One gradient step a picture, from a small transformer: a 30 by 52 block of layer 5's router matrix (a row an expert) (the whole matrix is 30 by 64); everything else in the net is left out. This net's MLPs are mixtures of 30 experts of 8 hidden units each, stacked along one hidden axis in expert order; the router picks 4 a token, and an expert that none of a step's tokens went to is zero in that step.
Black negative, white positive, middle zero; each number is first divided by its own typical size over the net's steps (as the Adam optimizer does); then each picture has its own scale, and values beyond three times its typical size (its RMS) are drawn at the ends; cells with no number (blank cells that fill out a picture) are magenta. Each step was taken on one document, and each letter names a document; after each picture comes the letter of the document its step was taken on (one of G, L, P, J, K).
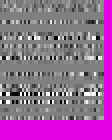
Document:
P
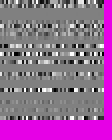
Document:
P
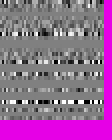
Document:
P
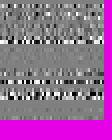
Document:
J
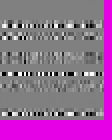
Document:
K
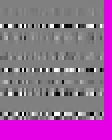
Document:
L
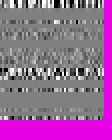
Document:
P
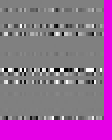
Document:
L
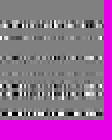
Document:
K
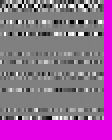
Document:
P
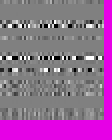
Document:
K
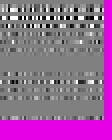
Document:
J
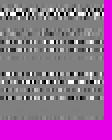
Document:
J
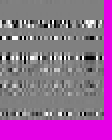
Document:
K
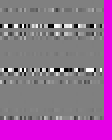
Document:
L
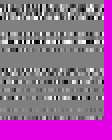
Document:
J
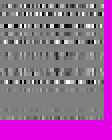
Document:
L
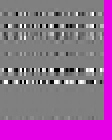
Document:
L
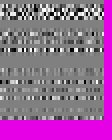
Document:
J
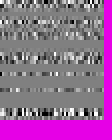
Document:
P
